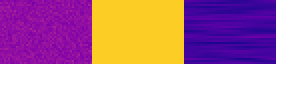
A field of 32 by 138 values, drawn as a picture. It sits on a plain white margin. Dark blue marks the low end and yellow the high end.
The table splits into one row of 3 panels. Panel 1,1: low, fine-grained, faint in contrast. Panel 1,2: very high, flat. Panel 1,3: very low, streaked across, faint in contrast.
